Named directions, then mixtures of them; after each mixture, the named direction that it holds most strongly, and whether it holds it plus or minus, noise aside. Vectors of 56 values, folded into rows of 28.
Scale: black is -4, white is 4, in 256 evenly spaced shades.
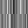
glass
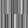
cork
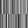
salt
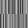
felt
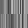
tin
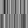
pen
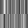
pen, minus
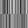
glass, minus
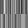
pen, minus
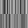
pen, plus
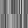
tin, minus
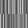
felt, minus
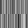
pen, minus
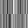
glass, minus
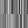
tin, minus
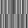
felt, plus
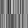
tin, plus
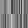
tin, minus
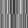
glass, plus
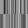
pen, plus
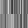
tin, minus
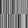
salt, plus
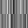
glass, plus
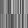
tin, plus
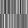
felt, plus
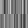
pen, plus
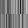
tin, plus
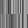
tin, plus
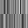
pen, plus
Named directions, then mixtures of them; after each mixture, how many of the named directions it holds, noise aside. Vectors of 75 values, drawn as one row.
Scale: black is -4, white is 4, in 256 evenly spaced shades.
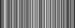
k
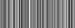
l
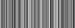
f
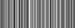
three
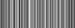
three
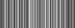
three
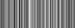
three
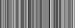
one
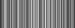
one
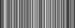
one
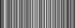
one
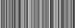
one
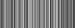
two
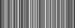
two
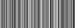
one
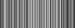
two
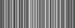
three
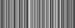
three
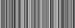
one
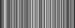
one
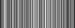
one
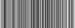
two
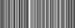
three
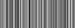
one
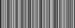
two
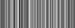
three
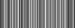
two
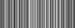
three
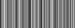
three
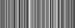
three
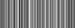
three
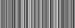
one
